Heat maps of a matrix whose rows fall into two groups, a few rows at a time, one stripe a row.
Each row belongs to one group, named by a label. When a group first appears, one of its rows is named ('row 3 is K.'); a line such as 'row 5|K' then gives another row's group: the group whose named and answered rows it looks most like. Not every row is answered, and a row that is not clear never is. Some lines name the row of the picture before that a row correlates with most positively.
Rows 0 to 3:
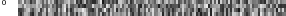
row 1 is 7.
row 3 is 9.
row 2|9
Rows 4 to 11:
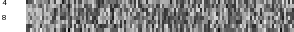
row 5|9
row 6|7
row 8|7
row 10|9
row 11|9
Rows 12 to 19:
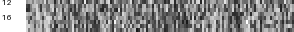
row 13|9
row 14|9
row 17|7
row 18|7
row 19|7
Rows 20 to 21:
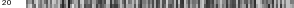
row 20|9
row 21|9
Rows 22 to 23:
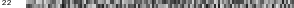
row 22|7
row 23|9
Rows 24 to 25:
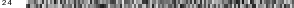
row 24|7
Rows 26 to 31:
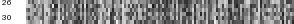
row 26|7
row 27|7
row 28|7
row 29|7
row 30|7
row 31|7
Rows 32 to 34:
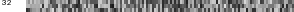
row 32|7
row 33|7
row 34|9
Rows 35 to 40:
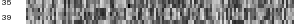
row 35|7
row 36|7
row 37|9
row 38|9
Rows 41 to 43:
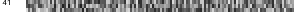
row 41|9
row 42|9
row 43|7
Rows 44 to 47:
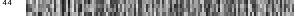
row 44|9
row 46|9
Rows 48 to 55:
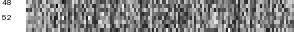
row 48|9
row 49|7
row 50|9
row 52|7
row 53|7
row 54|7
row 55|9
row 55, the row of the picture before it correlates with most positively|47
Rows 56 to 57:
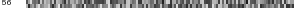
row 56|9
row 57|7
